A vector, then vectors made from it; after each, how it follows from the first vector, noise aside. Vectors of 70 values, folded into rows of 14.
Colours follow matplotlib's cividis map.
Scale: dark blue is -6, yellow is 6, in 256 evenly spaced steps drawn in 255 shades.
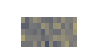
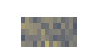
negated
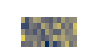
scaled up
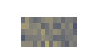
negated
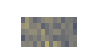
negated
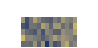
scaled up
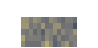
sign-scrambled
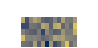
scaled up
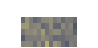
negated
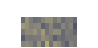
negated
